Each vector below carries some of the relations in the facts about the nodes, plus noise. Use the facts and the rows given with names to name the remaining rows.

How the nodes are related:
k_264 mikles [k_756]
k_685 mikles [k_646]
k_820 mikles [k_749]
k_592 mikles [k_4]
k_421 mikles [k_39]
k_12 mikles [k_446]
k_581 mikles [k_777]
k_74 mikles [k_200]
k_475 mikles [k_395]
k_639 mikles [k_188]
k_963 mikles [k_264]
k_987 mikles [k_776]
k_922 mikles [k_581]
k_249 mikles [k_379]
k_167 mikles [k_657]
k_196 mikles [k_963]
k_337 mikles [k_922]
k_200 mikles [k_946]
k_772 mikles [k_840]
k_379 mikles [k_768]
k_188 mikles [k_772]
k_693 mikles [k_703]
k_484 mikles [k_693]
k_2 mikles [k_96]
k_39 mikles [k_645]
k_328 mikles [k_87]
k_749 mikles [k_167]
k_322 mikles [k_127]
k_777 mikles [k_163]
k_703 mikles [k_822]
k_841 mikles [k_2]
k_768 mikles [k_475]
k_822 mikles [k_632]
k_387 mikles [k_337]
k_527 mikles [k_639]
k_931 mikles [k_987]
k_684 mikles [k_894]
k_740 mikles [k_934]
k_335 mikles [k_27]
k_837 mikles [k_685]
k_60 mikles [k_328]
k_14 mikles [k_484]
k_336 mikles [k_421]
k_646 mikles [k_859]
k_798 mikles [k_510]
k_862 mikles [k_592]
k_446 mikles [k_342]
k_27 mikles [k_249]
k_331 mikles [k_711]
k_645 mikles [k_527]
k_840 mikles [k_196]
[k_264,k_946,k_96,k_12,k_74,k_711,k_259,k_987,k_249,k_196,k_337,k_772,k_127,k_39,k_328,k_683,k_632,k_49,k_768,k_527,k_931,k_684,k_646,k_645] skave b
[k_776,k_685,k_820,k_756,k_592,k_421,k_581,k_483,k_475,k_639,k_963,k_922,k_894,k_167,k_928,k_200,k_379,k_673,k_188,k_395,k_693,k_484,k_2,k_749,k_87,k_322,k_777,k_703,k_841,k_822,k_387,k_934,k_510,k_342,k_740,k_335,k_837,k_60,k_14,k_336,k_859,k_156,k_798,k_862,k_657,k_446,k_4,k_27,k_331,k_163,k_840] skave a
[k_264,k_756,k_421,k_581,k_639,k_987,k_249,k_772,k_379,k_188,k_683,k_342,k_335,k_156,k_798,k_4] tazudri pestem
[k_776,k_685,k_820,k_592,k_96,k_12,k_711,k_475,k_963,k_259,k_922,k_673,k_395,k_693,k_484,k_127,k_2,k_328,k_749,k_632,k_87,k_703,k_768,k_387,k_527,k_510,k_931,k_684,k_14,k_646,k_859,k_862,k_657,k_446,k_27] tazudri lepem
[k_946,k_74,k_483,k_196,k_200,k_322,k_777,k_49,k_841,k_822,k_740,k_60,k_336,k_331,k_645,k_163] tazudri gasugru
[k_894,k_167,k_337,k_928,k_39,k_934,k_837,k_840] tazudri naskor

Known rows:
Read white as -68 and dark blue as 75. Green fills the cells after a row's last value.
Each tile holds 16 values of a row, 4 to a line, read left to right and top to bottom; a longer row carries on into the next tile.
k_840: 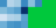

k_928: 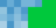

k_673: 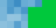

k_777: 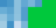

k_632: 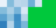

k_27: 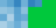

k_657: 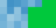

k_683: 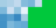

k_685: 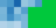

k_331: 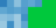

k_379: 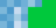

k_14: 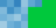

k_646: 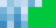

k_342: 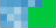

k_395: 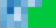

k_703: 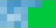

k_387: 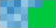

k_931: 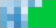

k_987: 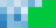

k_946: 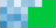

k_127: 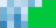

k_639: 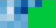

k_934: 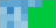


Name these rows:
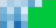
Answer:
k_259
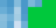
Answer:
k_163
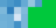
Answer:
k_475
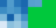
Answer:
k_336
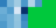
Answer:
k_756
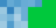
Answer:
k_167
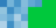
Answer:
k_837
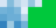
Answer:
k_768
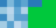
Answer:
k_335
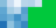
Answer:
k_264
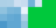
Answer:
k_337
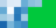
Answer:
k_772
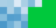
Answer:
k_49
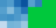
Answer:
k_421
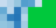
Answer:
k_39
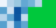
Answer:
k_527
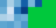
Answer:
k_188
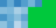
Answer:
k_581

